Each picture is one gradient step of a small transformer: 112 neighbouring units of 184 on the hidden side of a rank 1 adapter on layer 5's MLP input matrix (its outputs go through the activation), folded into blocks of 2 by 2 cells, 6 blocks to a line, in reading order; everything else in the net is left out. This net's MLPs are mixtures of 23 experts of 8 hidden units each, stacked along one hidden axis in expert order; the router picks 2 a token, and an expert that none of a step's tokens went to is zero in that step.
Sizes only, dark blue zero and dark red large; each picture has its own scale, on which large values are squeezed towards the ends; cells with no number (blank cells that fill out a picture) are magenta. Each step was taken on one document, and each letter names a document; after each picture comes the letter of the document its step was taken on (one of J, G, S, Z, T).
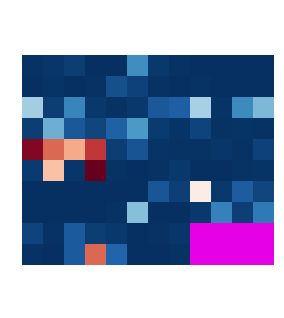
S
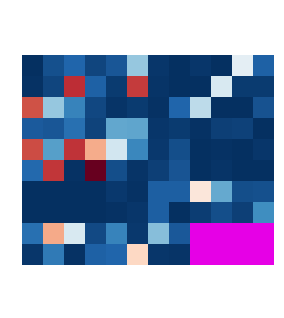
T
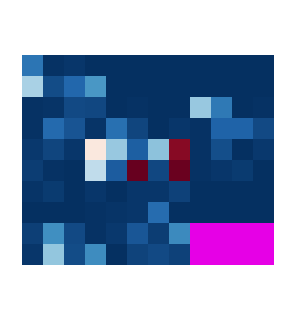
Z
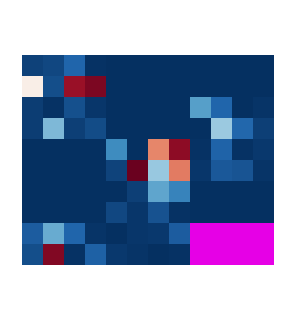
Z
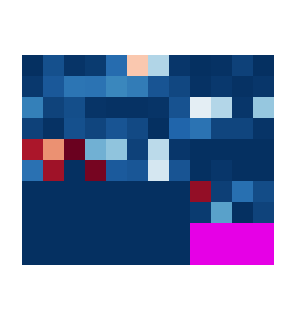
S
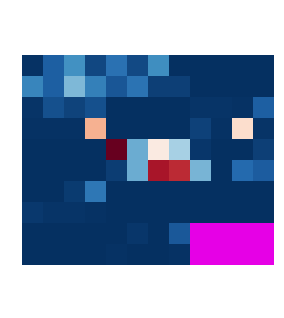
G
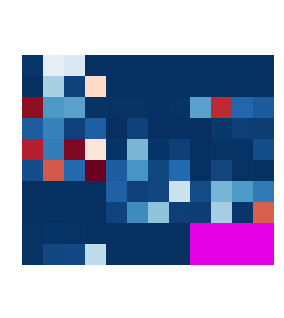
T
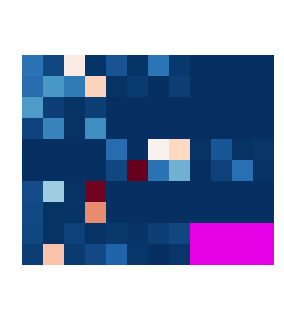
Z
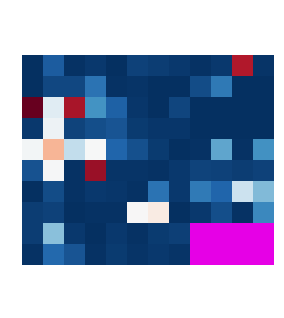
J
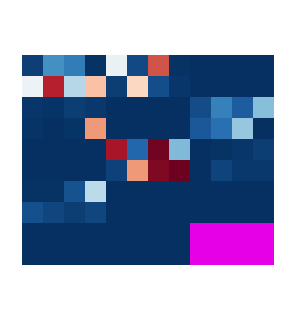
G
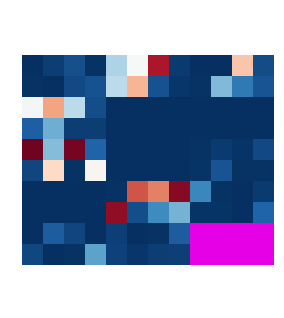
J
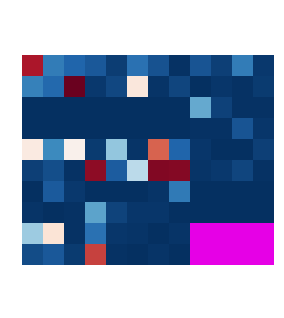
Z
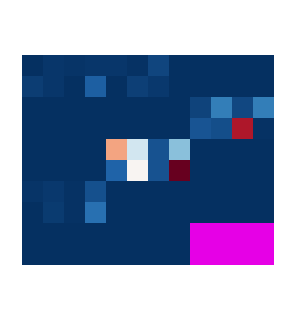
G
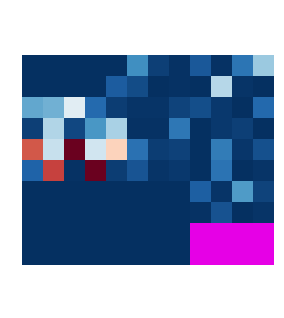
T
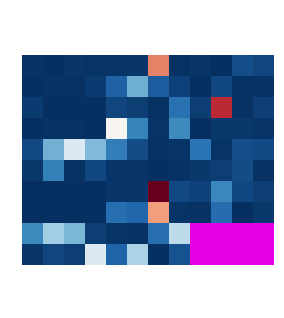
T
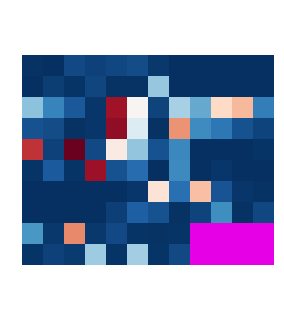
T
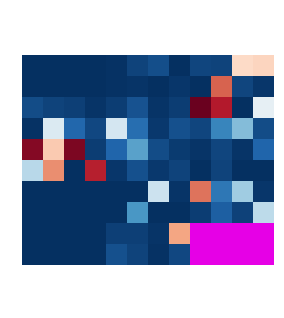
S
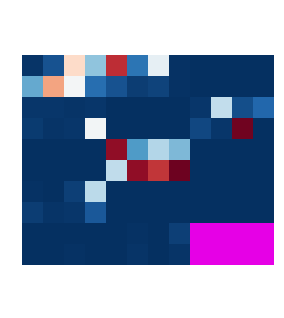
G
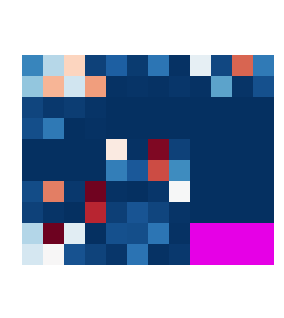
Z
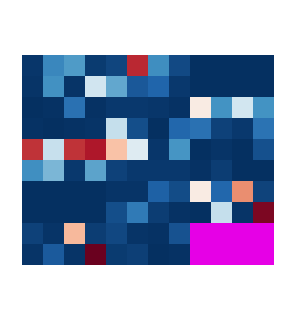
S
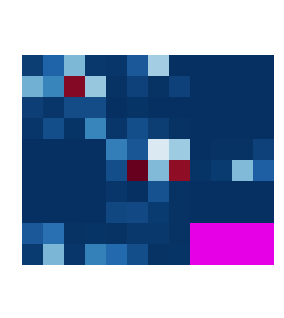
Z
